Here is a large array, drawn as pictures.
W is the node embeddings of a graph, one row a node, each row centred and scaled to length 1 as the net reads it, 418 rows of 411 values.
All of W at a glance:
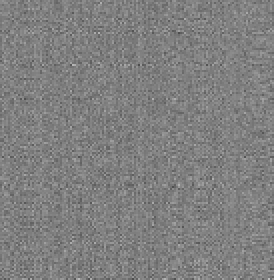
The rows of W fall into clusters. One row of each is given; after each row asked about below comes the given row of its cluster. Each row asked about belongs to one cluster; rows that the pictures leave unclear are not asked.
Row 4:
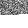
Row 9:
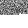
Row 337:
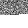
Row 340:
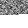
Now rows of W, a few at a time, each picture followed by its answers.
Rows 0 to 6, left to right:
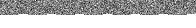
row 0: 340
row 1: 9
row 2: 337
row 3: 340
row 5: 340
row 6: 337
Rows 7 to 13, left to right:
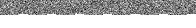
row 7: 340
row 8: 9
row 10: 337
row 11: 340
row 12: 9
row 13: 340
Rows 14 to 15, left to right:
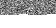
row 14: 9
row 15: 340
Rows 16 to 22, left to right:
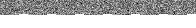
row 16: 9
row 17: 337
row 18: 337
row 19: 340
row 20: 337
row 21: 340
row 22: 337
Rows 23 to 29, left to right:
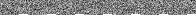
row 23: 4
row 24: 4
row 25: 340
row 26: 337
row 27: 9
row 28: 9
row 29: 9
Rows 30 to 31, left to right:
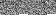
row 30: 337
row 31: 337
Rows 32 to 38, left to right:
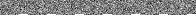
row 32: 4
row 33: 340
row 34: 337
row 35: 340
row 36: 9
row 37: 337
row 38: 340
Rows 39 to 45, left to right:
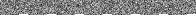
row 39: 337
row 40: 4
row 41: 4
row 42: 340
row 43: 340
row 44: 9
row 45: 4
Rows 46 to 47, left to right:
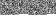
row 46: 4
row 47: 4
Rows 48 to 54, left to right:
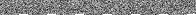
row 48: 9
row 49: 9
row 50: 9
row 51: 340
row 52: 340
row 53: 4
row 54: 4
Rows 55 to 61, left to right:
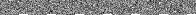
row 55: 337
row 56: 340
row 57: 337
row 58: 4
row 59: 9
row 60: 337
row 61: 4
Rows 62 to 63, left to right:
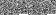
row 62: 9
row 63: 9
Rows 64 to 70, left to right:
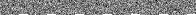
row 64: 4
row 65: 9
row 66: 337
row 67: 4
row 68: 9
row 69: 337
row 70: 4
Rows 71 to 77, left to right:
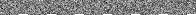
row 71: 340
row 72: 340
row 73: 4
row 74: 340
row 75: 9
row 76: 4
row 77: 337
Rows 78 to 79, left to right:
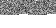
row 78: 9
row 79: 337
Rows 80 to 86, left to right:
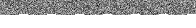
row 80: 337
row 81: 9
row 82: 337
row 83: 4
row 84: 4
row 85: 4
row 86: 9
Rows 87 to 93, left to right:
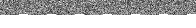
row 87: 337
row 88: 340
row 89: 4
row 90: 4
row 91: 337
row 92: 337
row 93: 337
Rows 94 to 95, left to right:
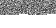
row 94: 9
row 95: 9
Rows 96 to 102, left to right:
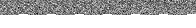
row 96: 340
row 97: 340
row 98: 340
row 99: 340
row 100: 337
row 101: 337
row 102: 337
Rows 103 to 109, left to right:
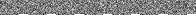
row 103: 340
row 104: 4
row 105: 340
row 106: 9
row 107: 9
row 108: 340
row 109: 337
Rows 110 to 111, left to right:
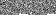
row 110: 9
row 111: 9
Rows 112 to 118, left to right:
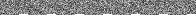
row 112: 337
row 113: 4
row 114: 4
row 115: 9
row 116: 9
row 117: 337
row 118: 340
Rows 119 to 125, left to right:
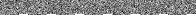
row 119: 337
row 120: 340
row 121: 9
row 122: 9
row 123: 4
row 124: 9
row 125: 340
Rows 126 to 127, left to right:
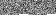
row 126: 9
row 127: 337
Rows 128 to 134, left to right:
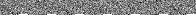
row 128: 4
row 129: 337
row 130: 4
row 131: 9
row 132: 340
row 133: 337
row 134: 4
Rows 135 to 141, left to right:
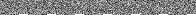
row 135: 337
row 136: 337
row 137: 9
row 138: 9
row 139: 9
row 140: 4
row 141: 340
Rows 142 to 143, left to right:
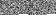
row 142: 340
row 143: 4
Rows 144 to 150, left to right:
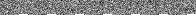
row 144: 4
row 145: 337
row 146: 9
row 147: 337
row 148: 337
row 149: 337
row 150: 9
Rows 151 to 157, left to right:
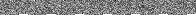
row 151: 337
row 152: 340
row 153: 9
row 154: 337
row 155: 337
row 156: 4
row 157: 337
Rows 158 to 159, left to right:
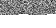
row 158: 340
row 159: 9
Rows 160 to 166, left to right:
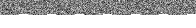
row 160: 4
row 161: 337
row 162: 4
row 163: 9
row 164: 337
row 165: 4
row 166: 9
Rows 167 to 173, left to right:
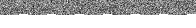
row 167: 9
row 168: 9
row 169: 340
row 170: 9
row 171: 4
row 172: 9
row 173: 337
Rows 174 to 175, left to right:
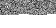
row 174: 4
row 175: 337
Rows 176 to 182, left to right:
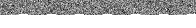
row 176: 4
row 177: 340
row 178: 4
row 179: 340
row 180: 4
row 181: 337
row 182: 4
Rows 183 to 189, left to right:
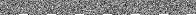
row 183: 4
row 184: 340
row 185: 9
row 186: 340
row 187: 4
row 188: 337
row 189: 4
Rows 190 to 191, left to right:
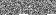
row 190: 9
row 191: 9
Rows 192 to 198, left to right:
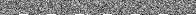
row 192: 337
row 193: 4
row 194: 9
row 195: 9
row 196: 340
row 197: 340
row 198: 340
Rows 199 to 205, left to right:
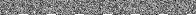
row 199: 4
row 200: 4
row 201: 340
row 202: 337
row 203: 4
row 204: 340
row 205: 340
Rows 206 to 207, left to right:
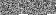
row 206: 4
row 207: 337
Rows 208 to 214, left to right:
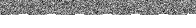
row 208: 4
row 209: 4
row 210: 337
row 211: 4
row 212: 9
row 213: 340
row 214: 9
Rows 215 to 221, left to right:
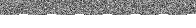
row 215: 9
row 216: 337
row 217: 337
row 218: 340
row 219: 4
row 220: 4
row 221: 9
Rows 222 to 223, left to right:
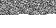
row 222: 340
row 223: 4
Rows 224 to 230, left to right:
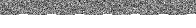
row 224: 4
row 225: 337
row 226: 9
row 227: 337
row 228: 4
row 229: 340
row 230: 4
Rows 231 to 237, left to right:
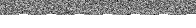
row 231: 9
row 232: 340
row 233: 4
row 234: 337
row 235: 337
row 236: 337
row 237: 340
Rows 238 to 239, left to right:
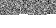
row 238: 9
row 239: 340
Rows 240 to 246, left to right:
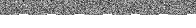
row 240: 9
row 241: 9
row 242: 340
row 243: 337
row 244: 9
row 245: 340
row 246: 337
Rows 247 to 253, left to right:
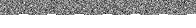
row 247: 340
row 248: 9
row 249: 340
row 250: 340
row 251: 4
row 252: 9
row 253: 337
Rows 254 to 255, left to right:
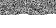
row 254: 4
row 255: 4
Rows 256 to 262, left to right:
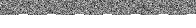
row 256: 4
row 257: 340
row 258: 337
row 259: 337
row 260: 340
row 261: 4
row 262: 4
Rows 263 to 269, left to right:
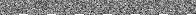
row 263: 9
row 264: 337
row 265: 340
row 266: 340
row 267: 340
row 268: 337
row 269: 340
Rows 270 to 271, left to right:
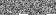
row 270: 9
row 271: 4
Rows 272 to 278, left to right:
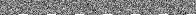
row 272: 340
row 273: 337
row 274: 337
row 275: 4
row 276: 4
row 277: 4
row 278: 4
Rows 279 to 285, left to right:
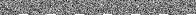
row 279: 4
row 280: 4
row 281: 340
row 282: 9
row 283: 9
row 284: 9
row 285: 4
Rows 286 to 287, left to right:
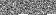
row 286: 340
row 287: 337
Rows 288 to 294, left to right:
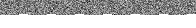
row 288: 337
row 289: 340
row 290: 340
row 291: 337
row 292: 340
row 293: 337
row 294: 4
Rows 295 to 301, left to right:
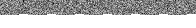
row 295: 9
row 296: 337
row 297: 340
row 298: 337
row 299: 9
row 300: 337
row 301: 340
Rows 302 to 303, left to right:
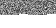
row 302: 9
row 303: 337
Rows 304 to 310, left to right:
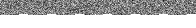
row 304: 337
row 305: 337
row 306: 9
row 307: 4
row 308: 340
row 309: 9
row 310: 340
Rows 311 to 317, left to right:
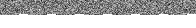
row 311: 9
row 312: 337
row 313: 340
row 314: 337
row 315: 9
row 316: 340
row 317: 9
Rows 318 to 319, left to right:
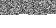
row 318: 340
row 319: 9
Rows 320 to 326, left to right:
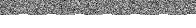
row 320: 4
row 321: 340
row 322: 9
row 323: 4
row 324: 340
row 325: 337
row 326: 340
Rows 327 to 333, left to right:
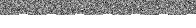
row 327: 9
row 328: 340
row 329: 9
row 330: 4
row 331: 9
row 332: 337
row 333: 340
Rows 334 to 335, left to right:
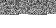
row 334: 337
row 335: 337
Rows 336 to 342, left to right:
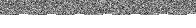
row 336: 337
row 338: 340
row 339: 9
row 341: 9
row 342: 337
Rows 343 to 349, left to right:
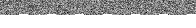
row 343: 337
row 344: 4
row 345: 4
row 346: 340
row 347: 337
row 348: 9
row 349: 340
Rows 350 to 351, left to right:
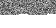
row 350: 4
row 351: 9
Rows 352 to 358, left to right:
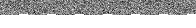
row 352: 337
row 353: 9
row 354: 340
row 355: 340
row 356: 337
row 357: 337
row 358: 9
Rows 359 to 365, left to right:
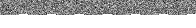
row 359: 4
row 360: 337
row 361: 340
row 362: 340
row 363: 9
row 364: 9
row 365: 9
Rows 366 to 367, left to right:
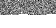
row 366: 4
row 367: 340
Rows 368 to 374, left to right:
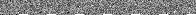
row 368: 340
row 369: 4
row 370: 4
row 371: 9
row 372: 9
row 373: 9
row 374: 4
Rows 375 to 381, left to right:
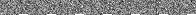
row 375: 340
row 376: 340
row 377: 9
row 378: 340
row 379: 337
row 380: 337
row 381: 9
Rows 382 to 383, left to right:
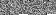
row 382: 340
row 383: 337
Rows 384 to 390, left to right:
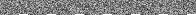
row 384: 9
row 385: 340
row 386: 4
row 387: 4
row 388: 337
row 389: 4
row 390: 337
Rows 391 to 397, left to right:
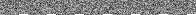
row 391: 337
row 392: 4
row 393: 340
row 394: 340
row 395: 337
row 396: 4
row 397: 337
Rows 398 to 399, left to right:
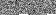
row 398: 337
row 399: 9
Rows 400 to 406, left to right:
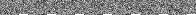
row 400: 9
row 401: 337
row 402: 337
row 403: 337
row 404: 337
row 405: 4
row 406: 4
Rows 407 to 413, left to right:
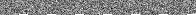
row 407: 9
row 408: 340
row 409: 337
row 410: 337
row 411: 9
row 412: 4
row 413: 9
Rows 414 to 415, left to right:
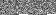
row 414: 337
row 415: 337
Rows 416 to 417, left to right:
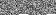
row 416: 340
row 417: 4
